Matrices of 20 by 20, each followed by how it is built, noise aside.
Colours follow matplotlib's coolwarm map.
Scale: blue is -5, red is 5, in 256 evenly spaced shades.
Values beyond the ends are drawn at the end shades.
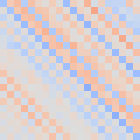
Toeplitz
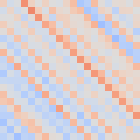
Toeplitz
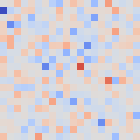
noise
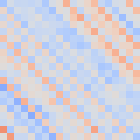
Toeplitz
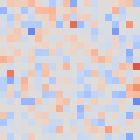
noise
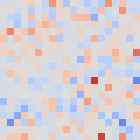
noise
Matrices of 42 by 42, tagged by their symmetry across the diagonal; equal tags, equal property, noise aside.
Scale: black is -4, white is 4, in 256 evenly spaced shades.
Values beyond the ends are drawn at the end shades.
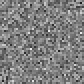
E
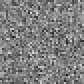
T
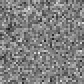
T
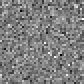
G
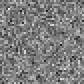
E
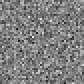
T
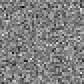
G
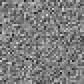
E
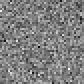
G
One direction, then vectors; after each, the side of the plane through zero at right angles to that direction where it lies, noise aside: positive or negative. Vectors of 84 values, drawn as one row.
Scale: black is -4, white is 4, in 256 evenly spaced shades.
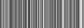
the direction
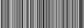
negative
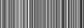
negative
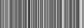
positive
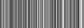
positive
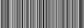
negative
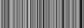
negative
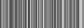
positive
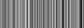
negative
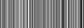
negative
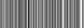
positive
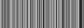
negative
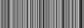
negative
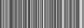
positive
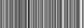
positive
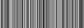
negative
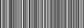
positive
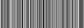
negative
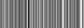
positive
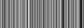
negative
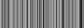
negative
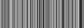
negative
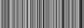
negative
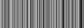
negative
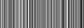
negative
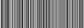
negative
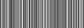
positive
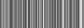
positive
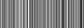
negative
